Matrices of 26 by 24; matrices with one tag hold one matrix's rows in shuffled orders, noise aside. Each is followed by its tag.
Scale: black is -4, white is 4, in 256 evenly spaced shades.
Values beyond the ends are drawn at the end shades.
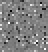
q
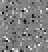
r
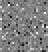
q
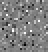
r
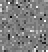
q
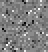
r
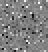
r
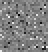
q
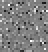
q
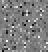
r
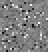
r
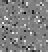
r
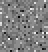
q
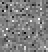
r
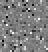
r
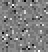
r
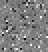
r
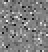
r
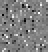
r
